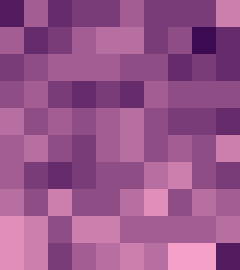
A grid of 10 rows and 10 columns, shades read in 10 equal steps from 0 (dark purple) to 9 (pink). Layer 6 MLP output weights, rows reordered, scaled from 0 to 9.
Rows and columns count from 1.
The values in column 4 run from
2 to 7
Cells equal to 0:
1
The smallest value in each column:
1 2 2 2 3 2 3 2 0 1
